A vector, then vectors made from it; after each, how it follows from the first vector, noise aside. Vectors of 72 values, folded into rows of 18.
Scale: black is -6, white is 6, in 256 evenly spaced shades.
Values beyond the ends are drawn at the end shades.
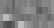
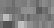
copied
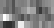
scaled up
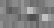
wrapped around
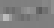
partly zeroed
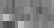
copied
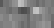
wrapped around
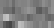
copied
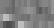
copied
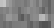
wrapped around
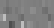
partly zeroed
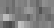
copied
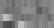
copied
